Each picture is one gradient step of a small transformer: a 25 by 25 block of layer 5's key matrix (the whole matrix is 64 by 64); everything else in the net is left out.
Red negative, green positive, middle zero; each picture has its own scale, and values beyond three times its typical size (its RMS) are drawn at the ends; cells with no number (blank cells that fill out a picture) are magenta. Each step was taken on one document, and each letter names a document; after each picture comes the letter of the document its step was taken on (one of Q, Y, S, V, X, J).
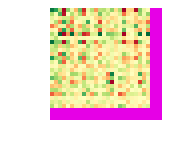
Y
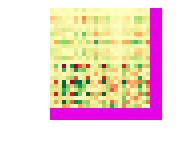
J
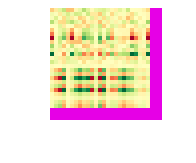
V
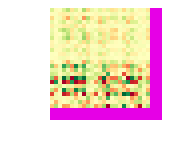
J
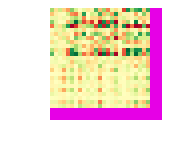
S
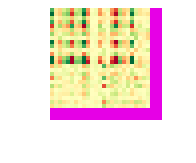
Y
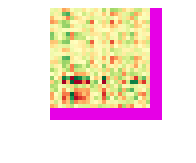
J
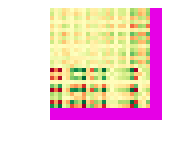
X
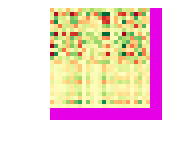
S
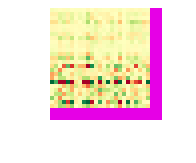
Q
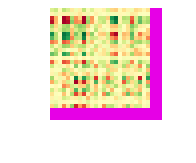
J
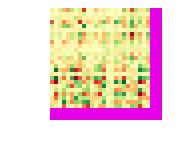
J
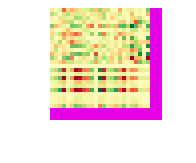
V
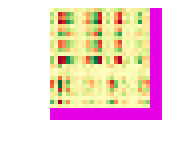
Q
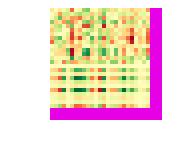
V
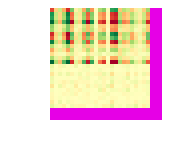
Q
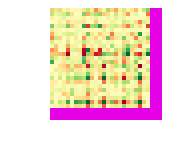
S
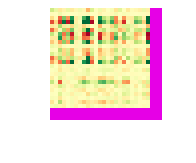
Q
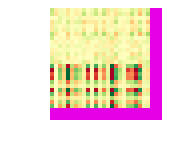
Y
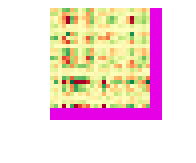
J
